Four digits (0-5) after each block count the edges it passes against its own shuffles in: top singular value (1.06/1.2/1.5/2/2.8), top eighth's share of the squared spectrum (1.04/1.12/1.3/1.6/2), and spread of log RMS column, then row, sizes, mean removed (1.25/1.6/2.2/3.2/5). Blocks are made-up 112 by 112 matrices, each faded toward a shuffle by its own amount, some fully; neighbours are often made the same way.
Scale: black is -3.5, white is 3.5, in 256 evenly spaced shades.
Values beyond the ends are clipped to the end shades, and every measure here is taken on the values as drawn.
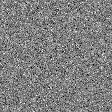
0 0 0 0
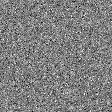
0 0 0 0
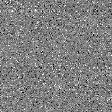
4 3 1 2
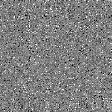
4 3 2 1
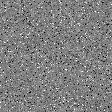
2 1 0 0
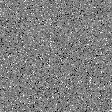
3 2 0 1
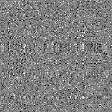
4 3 2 2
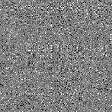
4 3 2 2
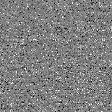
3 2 1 1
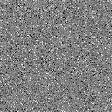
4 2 1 1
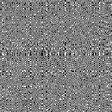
5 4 3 3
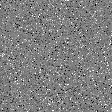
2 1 0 0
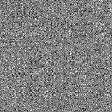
4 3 2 2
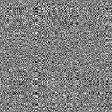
5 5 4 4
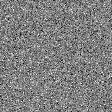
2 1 0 0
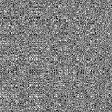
4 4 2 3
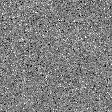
1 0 0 0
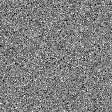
2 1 0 0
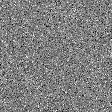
0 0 0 0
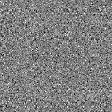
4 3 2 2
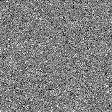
0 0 1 0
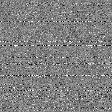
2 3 0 4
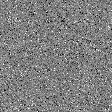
0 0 0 1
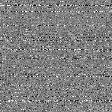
2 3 0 4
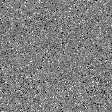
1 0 0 1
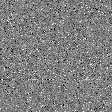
1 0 0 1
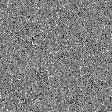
0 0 0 0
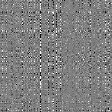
5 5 4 3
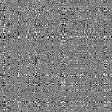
5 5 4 4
